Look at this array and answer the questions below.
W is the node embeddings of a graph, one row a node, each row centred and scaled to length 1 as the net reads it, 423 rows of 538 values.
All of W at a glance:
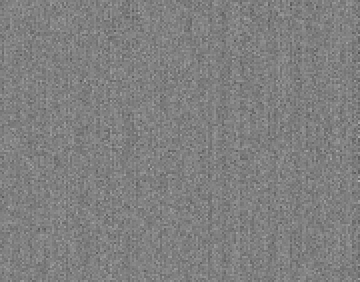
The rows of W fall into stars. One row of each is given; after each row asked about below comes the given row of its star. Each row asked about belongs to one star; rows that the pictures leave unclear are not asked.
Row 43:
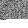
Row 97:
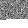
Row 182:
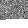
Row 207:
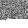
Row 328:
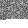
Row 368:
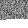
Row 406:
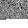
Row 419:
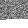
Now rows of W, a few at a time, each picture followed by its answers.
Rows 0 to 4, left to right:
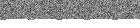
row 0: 43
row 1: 207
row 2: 406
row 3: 368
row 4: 368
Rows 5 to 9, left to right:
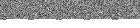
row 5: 43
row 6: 368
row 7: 368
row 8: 368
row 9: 97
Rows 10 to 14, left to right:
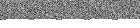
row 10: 207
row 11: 207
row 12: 419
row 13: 419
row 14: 368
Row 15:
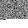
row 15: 43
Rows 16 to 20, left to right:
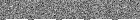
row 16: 328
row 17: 419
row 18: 207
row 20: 182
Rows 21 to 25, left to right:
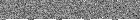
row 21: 182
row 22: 97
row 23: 406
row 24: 43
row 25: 419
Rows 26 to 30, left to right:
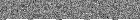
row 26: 207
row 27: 328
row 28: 43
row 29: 43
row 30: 328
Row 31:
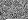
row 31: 368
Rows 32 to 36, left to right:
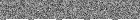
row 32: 97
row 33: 97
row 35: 328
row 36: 97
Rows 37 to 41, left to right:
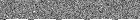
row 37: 43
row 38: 182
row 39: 368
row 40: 97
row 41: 43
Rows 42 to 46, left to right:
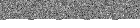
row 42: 368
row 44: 368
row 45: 97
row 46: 43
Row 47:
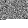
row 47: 207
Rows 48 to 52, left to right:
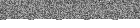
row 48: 207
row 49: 182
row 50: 182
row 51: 328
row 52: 406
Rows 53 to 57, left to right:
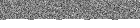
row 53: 368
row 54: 97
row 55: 97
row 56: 419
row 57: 207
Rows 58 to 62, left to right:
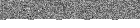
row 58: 207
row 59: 97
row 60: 419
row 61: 97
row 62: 419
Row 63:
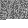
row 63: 207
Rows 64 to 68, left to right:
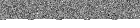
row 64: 419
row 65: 368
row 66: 207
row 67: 419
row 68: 328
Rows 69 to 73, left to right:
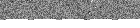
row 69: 43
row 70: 419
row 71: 406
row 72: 182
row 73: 207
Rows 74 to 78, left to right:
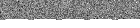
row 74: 368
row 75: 182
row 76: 182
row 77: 328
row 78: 419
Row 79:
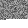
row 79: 97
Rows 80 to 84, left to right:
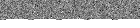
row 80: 419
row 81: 182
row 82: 182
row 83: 328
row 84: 207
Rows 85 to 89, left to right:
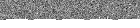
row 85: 419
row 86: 368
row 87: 419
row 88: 182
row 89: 97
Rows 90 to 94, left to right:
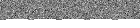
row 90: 419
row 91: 182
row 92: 182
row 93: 328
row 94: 419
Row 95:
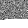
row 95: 328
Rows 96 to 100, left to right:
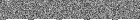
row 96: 419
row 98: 328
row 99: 97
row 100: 207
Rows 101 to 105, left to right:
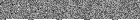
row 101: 406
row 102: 368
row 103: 406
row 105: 419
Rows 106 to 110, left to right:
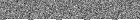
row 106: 328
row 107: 368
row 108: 419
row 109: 207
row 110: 328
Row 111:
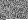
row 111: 43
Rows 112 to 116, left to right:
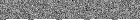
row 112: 182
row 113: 368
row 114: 406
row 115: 207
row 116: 328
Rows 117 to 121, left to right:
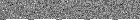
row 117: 406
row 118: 182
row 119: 182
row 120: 97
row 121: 43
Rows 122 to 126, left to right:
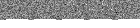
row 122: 97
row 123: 406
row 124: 97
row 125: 406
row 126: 43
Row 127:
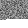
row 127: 207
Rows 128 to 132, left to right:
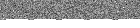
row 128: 419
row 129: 182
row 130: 182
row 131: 368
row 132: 182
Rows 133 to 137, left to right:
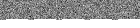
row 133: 406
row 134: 97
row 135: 207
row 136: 406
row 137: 368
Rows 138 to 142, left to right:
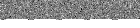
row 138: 406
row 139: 207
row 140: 43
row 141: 328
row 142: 419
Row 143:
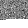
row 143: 182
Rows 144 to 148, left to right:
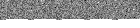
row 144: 419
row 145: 406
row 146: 328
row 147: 43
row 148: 97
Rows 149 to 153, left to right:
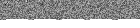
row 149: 43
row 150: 207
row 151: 328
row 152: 328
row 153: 419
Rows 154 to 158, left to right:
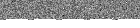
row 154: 43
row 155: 419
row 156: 182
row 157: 328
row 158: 43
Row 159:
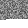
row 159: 419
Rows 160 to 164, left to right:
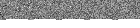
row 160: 97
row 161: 328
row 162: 182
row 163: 406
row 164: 182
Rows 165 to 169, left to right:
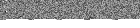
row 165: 182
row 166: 406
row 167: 97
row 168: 406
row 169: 97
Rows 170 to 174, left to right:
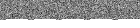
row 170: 368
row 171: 419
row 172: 368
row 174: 182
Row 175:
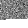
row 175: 97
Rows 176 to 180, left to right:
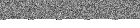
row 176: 368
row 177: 207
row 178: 207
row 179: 43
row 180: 97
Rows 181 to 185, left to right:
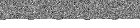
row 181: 368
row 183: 328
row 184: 182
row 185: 328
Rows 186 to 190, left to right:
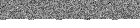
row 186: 97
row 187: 406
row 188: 43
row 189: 328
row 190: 368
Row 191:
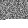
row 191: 368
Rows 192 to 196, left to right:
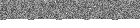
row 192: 207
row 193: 207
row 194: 368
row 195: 328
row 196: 207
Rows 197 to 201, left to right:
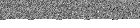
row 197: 368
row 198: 368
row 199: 43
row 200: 43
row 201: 207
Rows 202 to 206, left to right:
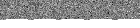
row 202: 368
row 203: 368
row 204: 328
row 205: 182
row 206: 406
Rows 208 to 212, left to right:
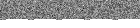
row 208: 207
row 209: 419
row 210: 207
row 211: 419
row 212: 43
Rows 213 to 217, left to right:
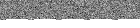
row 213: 182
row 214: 419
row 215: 368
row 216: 328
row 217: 97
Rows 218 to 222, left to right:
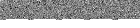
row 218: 43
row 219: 328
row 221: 368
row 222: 97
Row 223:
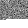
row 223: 207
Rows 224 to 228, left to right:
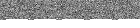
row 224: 97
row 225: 207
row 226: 207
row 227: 419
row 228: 368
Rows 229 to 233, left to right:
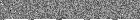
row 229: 406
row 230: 368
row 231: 328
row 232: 207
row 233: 406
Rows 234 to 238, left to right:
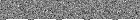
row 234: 419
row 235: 182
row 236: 419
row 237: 419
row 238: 182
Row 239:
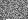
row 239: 406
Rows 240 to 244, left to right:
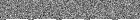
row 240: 182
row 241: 419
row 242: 97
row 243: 406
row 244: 97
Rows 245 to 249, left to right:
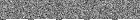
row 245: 182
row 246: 97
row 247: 207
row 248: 406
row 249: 406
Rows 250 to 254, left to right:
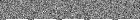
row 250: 368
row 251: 406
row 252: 97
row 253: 328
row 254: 207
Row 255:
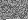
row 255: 43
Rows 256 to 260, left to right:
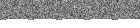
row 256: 207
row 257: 419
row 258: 419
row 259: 182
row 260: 207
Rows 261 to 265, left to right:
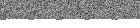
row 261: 328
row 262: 328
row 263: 419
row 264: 328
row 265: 368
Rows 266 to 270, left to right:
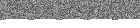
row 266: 368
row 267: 419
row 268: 182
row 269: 97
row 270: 406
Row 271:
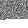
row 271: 328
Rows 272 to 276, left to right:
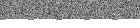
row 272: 406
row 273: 419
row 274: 43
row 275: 328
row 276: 43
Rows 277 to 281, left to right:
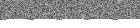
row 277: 419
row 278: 97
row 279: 43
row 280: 406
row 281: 182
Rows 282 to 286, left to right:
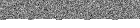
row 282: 97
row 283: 328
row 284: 419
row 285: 182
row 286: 368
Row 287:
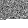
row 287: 207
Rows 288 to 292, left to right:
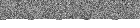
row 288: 182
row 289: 368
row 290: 368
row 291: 328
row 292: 43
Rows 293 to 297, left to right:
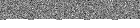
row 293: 419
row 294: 406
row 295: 97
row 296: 368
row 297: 419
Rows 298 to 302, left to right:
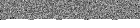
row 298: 207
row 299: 97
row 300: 97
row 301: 328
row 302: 368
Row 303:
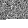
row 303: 328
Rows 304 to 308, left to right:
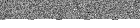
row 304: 328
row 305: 43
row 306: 406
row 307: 43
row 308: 419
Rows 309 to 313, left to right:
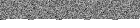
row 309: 207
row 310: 207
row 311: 368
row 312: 207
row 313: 97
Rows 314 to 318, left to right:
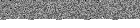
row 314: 43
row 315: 328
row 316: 368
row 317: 43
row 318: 328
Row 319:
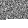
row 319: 328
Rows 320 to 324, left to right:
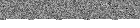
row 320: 97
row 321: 406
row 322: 368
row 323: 328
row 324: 97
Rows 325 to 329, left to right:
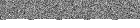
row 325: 182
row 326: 182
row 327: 328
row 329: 368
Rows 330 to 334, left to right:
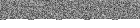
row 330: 207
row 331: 97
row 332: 419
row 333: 207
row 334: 207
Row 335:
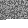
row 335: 182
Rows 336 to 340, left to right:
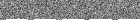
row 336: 97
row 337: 368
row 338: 419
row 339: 328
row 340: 182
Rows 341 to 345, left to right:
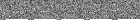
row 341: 368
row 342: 406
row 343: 406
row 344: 182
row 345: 406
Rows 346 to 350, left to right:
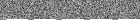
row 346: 419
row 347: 328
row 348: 368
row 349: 43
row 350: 328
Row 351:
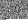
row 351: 97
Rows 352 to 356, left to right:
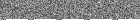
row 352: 43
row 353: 419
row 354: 207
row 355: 43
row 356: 43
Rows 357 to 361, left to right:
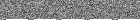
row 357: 419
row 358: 97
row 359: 368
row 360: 368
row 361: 419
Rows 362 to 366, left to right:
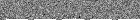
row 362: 406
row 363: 419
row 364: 43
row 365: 97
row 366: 419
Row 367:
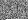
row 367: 368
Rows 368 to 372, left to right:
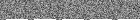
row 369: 419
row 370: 207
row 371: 368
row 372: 368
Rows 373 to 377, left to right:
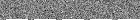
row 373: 43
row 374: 182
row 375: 182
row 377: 368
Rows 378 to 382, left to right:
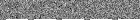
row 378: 368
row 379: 419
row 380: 97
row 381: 419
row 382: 406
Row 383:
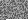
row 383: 419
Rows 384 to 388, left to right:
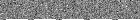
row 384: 43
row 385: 419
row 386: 368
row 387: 43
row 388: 182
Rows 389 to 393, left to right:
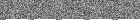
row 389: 406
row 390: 43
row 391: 406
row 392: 368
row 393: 207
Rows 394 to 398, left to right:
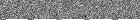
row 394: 182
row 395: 406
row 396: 328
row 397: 368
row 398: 328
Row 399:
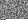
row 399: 182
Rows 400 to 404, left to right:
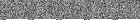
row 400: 43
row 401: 207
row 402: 207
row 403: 207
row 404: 328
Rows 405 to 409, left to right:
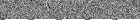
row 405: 328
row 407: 207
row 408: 406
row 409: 97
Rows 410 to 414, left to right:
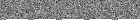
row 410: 419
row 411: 368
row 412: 406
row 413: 406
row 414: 97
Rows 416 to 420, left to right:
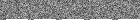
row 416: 328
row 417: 368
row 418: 406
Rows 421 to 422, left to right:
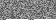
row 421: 207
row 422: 97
